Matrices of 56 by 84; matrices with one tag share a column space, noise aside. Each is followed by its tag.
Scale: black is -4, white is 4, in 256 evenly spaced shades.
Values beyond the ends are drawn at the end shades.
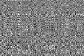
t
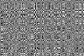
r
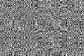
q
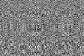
t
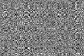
r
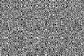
q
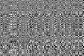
t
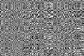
r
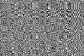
r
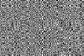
q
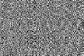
q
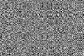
r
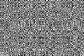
q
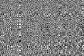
t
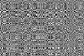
r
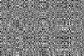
q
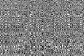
t
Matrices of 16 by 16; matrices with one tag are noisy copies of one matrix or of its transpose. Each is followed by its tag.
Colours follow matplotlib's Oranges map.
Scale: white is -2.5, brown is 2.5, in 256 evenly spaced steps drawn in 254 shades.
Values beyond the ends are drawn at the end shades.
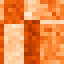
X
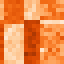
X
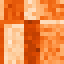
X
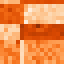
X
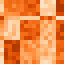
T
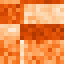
X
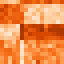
X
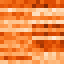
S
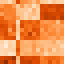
T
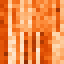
S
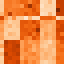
T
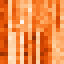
S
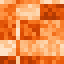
T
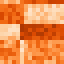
X
